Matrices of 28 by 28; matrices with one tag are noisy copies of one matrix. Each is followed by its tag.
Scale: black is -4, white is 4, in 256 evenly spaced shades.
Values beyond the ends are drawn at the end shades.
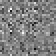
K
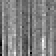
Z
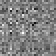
K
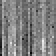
Z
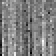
Z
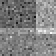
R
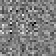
K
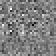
K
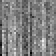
Z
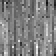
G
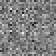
K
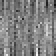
G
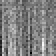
Z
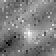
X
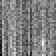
Z
